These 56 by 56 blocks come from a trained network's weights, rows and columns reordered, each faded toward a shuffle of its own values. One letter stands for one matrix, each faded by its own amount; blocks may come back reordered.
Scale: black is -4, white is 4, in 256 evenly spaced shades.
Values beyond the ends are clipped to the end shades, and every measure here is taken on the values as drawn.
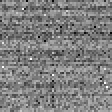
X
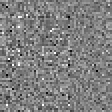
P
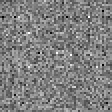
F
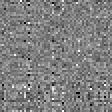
P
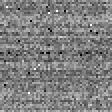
X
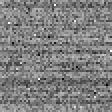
X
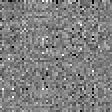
P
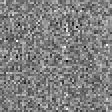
F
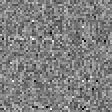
F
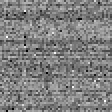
X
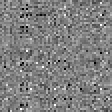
P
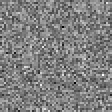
F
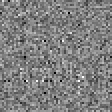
F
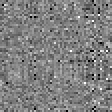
P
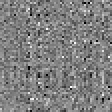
P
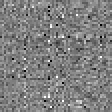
P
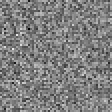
F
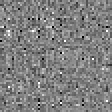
P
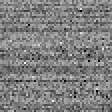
X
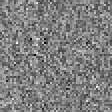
F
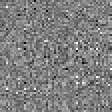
P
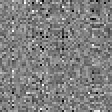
P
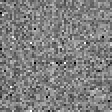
F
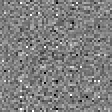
P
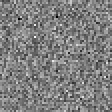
F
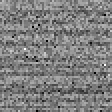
X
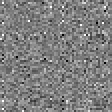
P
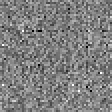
F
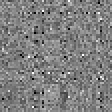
P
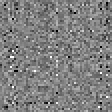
P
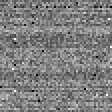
X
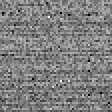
X
